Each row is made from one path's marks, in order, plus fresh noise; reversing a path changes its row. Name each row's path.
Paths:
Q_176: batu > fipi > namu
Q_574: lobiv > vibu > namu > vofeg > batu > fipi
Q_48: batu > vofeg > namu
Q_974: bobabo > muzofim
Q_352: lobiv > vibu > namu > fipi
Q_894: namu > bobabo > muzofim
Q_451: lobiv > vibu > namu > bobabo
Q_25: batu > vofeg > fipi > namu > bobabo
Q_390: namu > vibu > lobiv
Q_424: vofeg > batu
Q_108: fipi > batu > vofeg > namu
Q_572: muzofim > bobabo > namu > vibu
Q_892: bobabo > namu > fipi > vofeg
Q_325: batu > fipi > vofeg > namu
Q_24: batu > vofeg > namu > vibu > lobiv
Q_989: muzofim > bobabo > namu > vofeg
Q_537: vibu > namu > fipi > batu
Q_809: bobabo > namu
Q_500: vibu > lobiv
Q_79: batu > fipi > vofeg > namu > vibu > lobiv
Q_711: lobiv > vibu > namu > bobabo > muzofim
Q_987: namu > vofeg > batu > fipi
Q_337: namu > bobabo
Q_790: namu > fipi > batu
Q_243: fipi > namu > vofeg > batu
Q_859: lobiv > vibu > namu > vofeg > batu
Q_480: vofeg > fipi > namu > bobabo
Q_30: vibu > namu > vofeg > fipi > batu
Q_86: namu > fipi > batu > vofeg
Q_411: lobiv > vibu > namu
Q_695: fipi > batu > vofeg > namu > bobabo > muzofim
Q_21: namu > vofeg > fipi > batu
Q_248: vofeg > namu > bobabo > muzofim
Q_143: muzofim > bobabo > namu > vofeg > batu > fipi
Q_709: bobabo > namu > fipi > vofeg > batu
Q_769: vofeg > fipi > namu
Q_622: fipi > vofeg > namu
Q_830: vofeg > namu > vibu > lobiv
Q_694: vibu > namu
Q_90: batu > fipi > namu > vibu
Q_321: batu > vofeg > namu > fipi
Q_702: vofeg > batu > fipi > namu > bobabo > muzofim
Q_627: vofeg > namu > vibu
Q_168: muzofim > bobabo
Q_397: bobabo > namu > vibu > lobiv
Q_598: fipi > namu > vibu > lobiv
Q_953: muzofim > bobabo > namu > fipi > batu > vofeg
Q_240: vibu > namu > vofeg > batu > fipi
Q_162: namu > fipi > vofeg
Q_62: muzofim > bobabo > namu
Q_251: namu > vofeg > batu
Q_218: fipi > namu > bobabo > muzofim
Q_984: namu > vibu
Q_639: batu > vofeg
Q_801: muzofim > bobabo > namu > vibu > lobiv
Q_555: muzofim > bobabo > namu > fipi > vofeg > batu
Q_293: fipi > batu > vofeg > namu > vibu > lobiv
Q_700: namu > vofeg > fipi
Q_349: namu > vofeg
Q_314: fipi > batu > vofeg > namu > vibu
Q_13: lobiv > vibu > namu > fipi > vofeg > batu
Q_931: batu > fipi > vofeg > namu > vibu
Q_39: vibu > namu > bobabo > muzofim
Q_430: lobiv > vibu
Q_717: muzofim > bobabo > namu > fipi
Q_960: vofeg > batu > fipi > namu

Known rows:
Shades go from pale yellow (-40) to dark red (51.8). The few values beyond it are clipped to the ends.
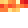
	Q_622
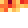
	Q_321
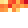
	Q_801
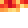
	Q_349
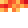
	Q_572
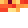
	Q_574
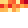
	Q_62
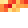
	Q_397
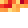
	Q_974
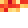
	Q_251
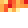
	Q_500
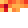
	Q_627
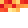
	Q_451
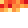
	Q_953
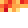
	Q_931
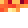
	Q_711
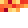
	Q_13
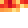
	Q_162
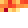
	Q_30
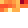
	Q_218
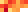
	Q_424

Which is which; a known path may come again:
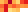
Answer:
Q_430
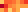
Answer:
Q_480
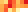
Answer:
Q_500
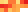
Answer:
Q_769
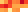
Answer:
Q_248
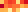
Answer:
Q_168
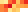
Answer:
Q_397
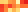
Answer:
Q_108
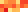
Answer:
Q_243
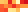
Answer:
Q_411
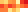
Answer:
Q_622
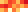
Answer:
Q_572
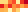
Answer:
Q_62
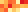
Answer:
Q_48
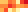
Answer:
Q_694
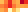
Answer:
Q_39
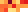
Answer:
Q_352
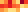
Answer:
Q_894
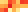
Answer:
Q_24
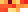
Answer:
Q_574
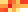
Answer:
Q_79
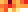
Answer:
Q_240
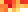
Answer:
Q_639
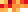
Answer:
Q_143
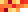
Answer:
Q_13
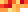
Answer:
Q_974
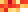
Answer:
Q_251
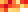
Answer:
Q_984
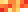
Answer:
Q_293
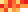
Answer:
Q_555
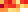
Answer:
Q_337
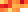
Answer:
Q_702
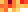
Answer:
Q_321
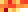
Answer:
Q_30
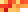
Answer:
Q_709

